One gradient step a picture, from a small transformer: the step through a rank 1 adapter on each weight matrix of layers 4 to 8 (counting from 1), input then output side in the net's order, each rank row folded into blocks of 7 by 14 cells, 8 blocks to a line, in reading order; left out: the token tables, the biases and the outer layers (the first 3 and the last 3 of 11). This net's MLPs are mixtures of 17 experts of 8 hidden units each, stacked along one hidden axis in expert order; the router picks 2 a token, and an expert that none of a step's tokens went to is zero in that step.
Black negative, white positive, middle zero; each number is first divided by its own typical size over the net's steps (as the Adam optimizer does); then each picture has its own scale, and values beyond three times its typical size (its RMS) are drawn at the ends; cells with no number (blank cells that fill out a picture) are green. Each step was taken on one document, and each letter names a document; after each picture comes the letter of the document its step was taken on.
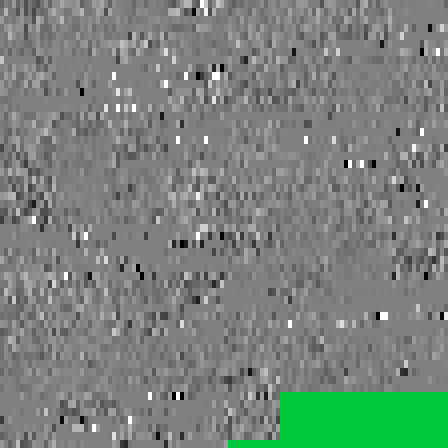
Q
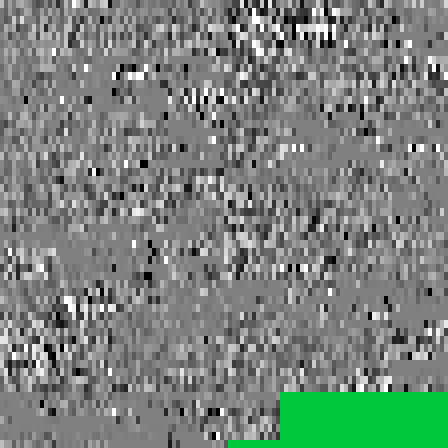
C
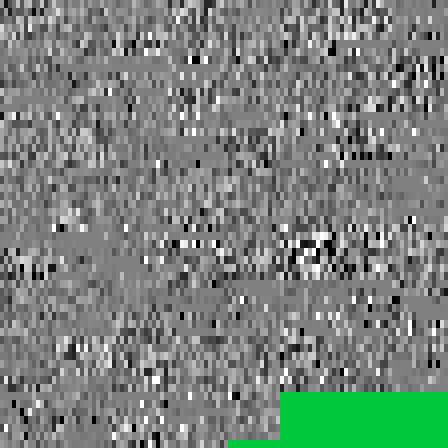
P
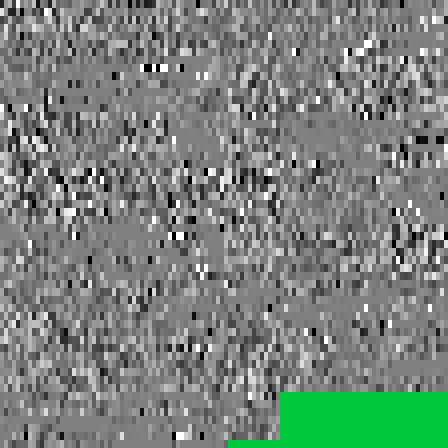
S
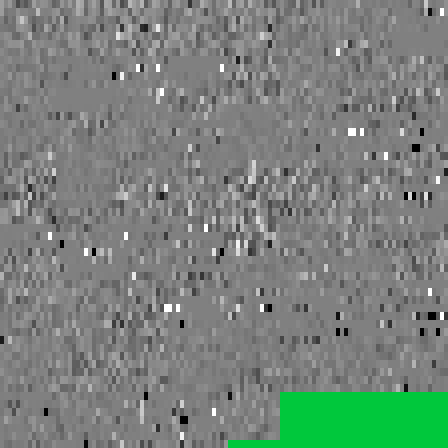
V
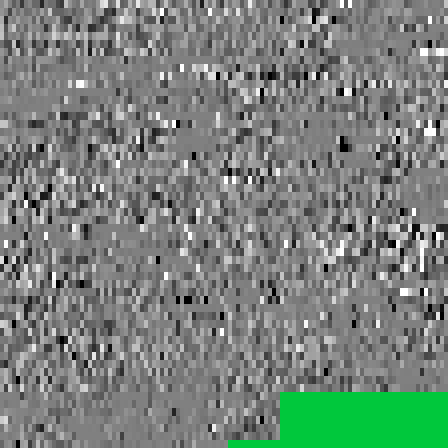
S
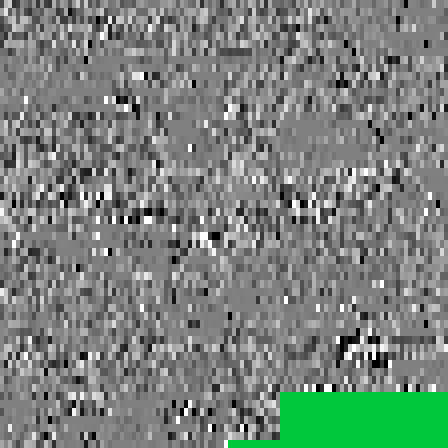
C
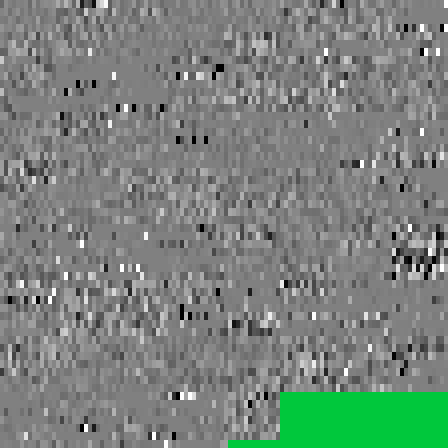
Q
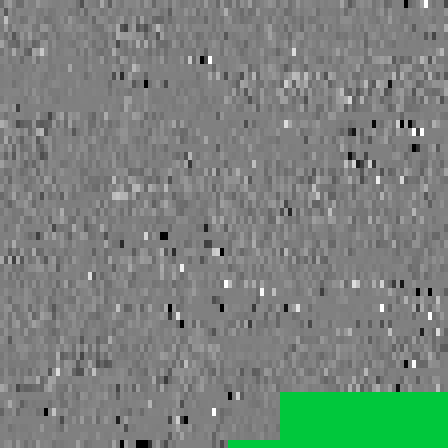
V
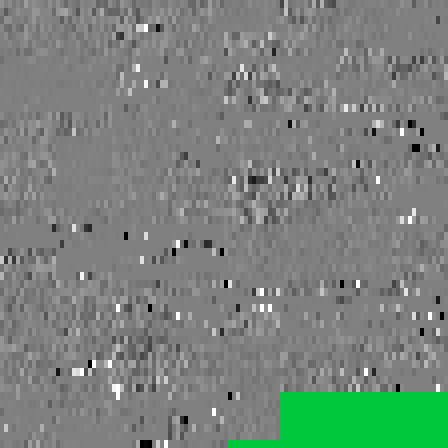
V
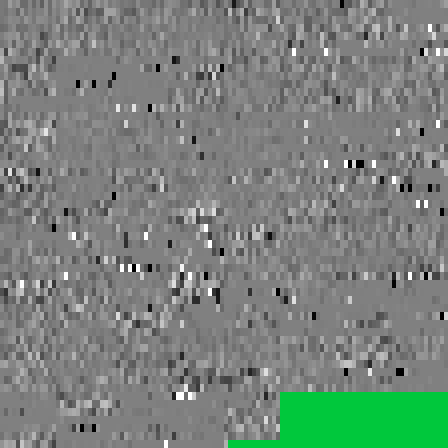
Q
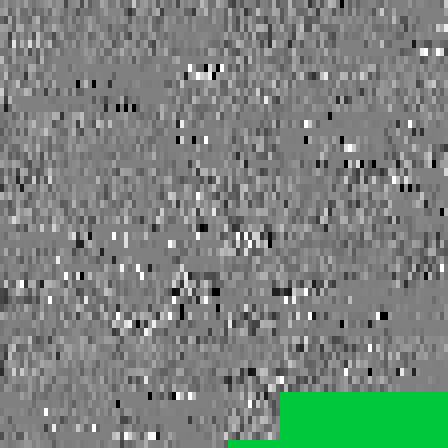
Q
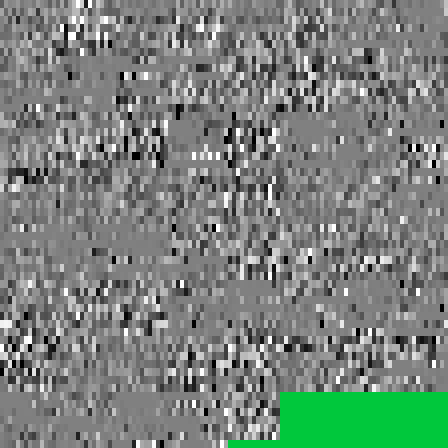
C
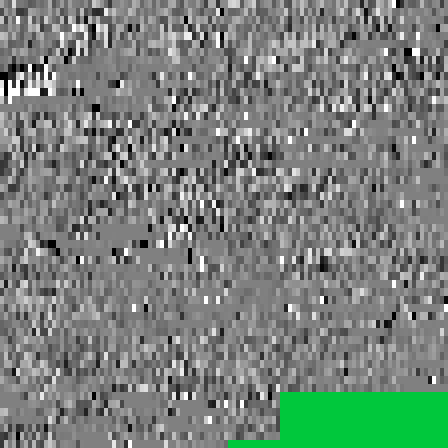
P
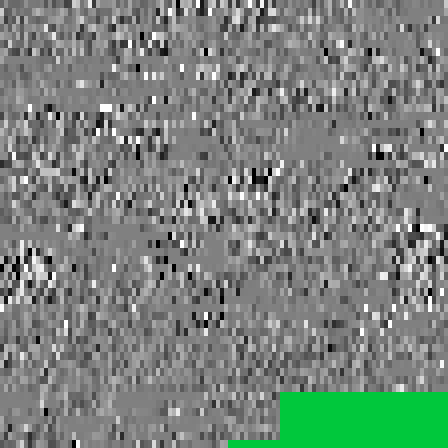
S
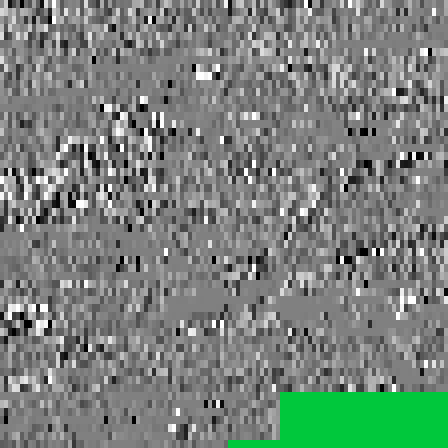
S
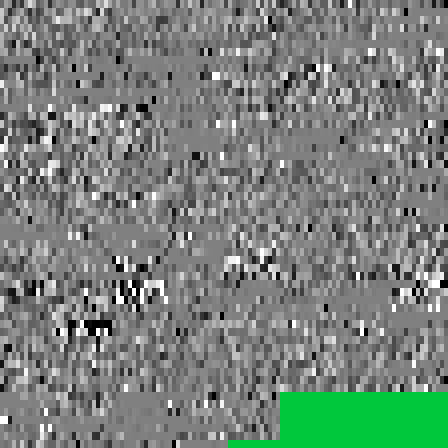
S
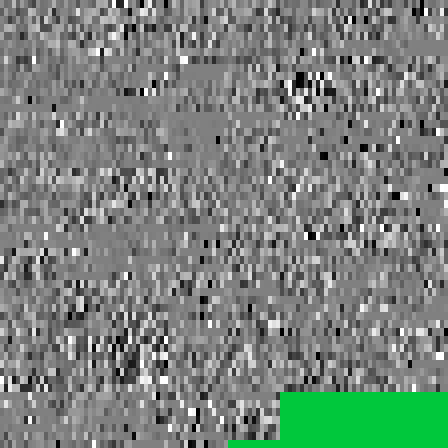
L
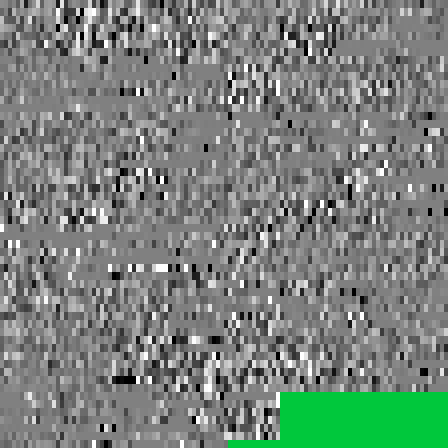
L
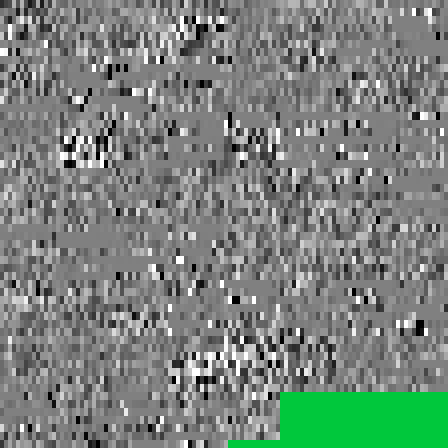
L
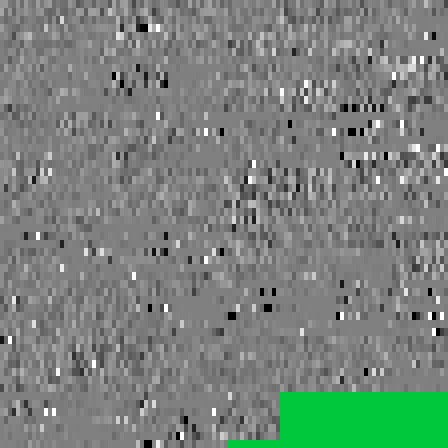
V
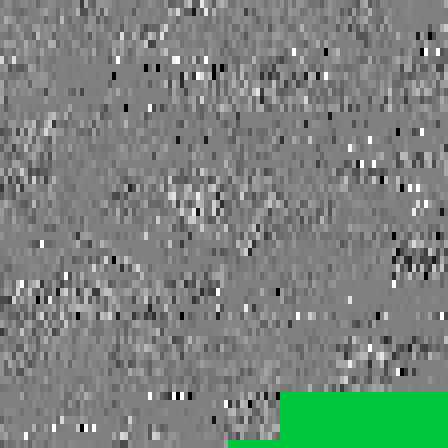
Q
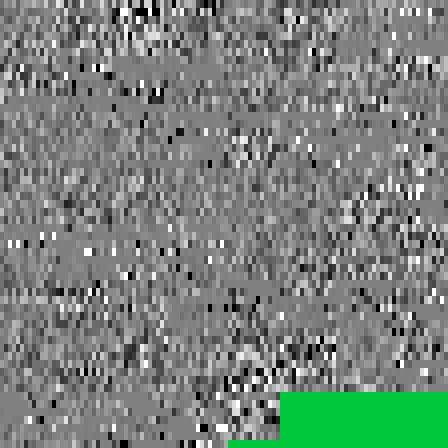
L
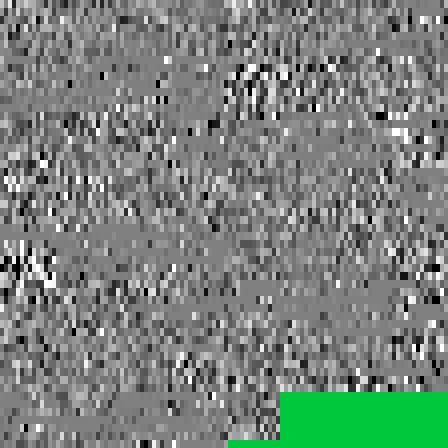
S
